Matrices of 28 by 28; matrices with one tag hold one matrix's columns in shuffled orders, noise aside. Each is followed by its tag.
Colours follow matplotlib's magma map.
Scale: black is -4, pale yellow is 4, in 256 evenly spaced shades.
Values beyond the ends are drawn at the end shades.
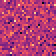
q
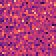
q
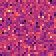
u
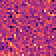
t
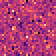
u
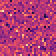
t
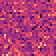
t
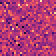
q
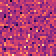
t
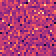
q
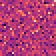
q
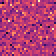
q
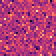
u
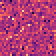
u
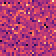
q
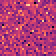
q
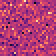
q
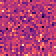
t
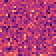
t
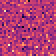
t
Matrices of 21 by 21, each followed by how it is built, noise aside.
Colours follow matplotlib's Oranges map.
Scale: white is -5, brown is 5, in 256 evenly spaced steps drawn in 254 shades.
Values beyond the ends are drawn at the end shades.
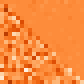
lower triangular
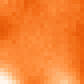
smooth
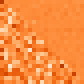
lower triangular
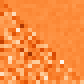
lower triangular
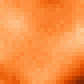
smooth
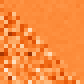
lower triangular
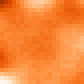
smooth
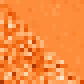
lower triangular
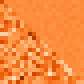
lower triangular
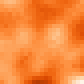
smooth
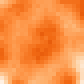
smooth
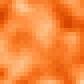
smooth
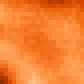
smooth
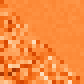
lower triangular
